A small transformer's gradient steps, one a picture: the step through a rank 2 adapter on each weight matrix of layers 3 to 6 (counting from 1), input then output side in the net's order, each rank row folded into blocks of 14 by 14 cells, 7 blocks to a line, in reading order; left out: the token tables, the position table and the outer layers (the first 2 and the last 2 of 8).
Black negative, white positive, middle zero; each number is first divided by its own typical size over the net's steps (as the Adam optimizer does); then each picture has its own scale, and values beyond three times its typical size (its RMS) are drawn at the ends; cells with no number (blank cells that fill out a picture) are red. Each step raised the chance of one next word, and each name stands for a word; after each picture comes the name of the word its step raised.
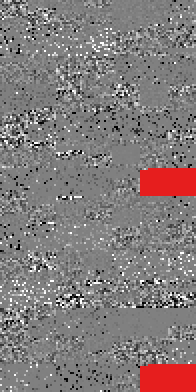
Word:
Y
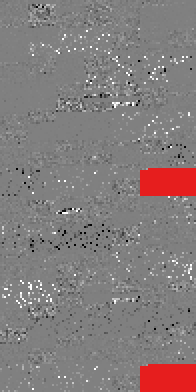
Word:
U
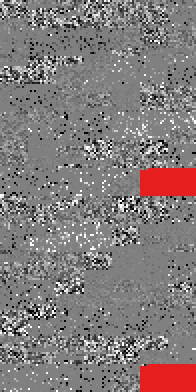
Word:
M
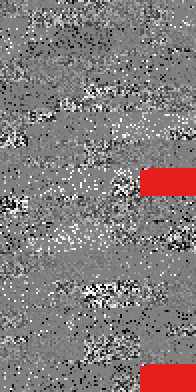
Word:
M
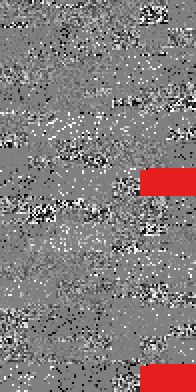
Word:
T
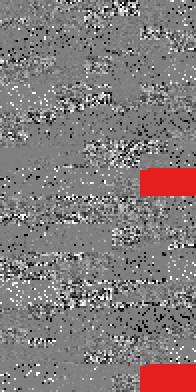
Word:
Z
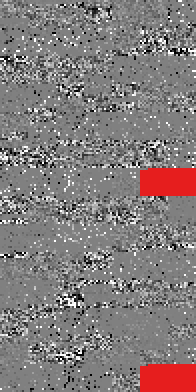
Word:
T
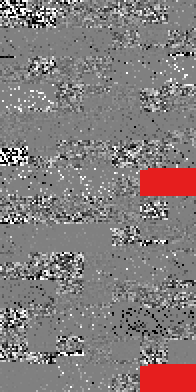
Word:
Z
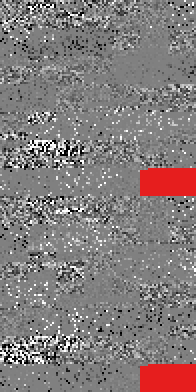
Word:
M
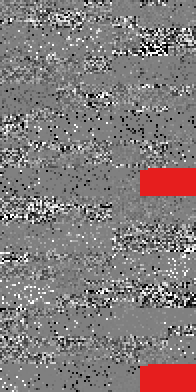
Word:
Y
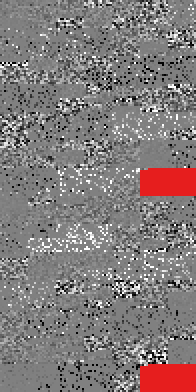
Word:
M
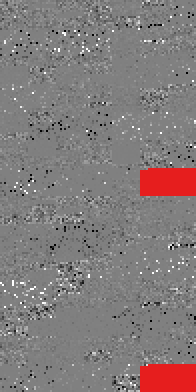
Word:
U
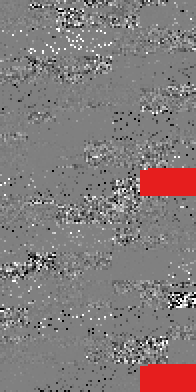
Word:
Y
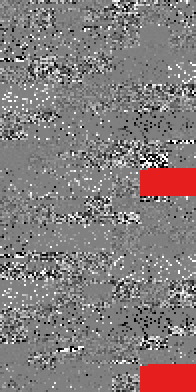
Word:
Z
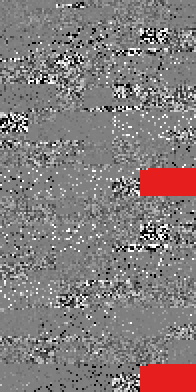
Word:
T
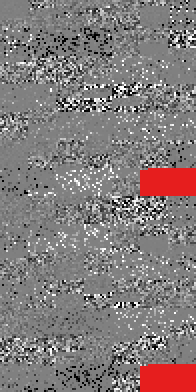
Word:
T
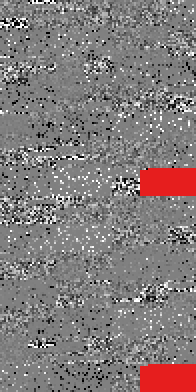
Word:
T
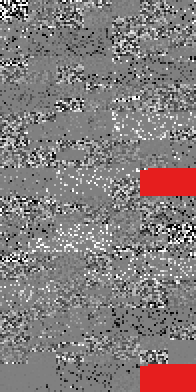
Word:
M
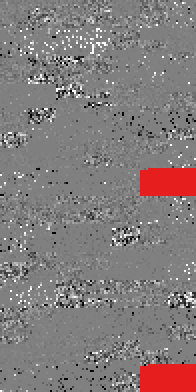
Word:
Y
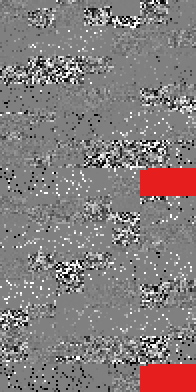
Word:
T
